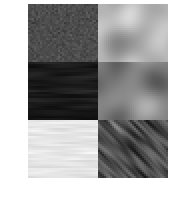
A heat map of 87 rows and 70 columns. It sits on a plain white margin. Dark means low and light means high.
The table splits into 3 rows of 2 panels. Panel 1,1: low, fine-grained, faint in contrast. Panel 1,2: high, smooth. Panel 2,1: very low, streaked across, faint in contrast. Panel 2,2: middling, smooth. Panel 3,1: very high, streaked across, faint in contrast. Panel 3,2: low, slanting down to the right.
